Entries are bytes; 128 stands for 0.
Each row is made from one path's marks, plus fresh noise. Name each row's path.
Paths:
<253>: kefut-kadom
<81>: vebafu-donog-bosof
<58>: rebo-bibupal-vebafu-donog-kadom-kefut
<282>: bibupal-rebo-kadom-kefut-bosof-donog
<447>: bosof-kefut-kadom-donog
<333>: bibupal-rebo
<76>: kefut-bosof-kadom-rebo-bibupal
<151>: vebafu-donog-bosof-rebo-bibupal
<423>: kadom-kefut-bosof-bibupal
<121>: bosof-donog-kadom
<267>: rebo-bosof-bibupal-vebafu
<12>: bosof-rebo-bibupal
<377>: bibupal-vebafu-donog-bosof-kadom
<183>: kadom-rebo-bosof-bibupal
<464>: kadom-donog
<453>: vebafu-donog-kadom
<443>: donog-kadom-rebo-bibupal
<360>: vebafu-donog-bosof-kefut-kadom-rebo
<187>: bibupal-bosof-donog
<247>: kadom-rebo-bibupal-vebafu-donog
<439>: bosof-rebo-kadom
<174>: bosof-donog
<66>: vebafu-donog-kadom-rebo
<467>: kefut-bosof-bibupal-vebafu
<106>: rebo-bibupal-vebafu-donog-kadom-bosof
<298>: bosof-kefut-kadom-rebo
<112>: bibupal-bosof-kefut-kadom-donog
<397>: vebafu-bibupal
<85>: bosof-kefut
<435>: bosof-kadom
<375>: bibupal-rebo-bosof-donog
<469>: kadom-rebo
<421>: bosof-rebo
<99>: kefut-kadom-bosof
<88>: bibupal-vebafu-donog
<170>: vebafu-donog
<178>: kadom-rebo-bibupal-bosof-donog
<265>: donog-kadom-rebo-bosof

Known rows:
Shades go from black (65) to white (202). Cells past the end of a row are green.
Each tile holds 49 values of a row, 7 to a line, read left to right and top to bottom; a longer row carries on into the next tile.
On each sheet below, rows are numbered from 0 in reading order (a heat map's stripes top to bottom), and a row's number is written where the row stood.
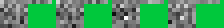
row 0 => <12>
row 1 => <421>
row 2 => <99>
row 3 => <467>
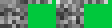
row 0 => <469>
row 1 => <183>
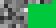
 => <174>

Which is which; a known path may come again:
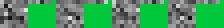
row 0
<174>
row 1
<58>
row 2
<375>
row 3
<360>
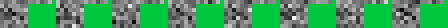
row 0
<282>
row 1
<187>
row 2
<397>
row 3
<178>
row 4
<447>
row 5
<99>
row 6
<183>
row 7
<464>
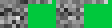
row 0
<469>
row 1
<76>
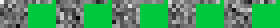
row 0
<421>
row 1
<170>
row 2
<467>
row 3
<12>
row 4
<265>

